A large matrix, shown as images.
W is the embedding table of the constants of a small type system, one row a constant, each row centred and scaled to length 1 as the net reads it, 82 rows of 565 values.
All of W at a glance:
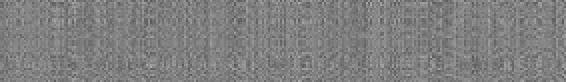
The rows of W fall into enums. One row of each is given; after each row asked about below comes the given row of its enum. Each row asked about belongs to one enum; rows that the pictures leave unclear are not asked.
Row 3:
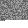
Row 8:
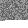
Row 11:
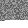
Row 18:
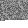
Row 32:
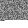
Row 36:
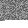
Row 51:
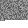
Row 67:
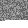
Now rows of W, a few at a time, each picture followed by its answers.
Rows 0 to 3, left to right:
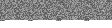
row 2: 3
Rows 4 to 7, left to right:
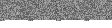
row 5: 3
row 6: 18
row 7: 3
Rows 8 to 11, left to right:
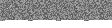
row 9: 11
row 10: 51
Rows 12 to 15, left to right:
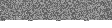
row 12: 3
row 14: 11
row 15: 67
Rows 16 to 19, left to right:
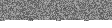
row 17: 3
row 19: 11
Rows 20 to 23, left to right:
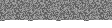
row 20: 11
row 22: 32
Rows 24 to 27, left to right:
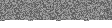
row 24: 11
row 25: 8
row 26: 11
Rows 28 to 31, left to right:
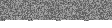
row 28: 3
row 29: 67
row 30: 67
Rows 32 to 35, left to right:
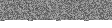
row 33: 18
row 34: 36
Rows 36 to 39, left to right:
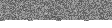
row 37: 67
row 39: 11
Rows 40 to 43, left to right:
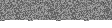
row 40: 11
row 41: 67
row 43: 67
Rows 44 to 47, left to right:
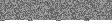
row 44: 11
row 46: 11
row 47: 3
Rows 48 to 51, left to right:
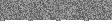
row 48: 51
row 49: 8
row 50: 67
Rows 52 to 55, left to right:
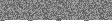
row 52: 32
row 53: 11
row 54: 3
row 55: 11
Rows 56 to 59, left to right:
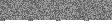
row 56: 3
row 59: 51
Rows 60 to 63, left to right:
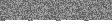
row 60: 3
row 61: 67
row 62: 67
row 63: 32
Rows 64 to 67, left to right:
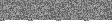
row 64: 67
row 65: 67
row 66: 8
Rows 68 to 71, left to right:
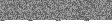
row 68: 32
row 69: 32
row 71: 3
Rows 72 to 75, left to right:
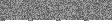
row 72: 3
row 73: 51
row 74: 67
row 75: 36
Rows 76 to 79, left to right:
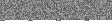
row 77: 32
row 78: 18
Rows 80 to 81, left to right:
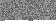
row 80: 8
